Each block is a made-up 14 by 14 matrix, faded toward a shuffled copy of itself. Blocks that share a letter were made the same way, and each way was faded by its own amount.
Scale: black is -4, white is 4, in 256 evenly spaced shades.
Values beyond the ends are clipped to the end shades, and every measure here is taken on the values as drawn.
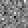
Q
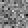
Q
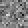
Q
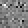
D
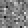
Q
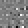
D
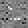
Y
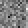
Q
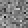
Q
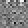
Y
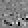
D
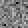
Q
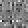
Y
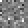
Y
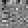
Y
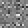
Y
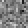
Q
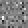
D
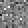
Q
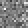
Q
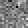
Q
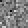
Q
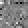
D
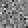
Q
